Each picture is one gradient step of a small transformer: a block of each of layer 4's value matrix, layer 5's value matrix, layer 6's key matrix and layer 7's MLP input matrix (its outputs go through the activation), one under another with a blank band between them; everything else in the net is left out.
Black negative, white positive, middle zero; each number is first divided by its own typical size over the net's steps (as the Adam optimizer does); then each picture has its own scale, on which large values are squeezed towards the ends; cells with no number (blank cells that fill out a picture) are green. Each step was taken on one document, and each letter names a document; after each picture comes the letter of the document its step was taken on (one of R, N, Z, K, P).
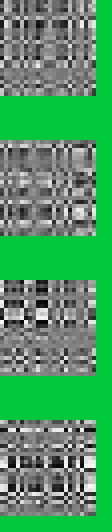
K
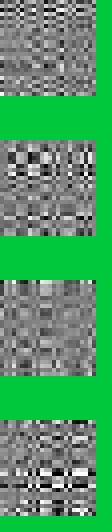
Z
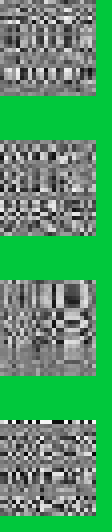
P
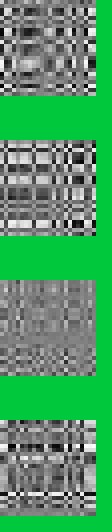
K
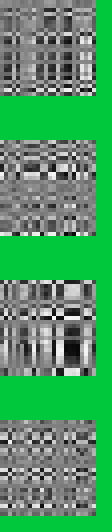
P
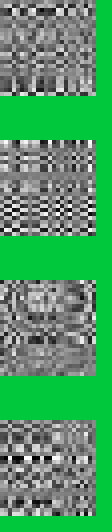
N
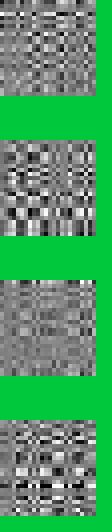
Z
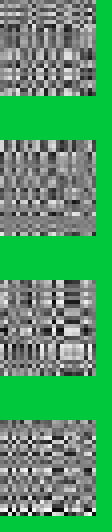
P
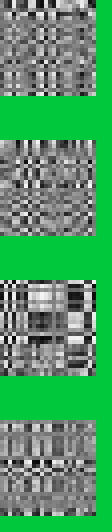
N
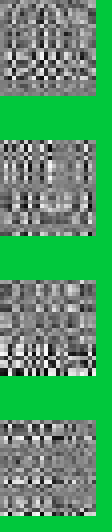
N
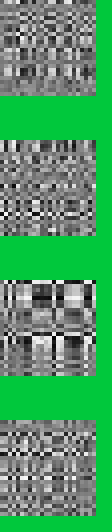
P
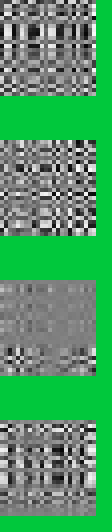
K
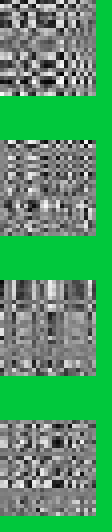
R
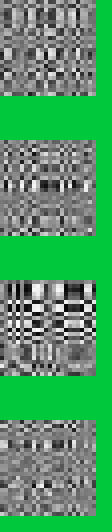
R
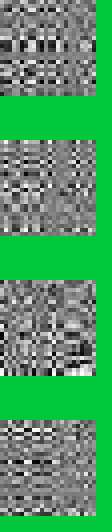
N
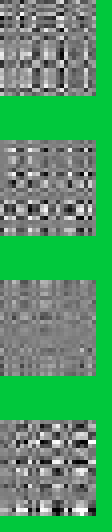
Z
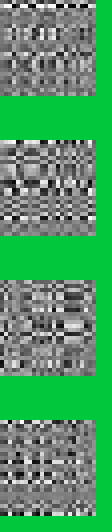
N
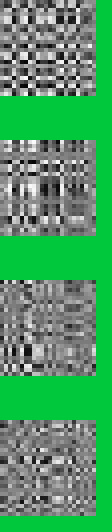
R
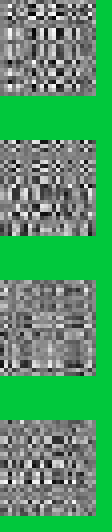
N
